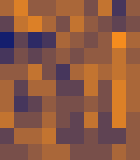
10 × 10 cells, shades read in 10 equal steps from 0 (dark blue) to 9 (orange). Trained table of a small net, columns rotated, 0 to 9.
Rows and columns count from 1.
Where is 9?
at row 3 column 9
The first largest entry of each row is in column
2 3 9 9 3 9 9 9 4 4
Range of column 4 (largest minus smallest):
5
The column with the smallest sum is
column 1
